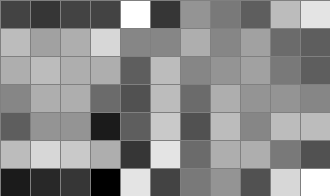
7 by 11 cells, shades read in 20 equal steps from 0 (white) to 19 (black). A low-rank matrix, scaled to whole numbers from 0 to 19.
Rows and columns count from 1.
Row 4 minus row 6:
4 3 2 5 -2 3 0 0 2 -2 -4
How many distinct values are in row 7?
11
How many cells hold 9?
7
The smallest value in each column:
5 3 4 3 0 2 6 5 6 3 0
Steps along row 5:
down same up down down up down up down same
